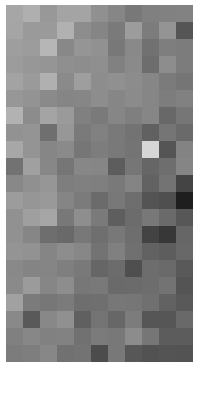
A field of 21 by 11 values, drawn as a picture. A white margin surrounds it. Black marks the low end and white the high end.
Slope: up to the top left. Odd patch: rougher, in the middle right. Mirror symmetry: none. Roughest part: middle right.
